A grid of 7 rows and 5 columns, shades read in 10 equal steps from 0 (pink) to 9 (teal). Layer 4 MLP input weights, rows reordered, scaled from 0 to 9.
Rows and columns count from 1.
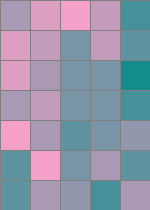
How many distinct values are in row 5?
5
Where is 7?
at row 1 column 5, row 4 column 5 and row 7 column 4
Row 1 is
3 1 0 2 7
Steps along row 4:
down up same up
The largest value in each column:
6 3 6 7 9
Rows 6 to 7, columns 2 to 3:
0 5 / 3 4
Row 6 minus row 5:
6 -3 -1 -2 2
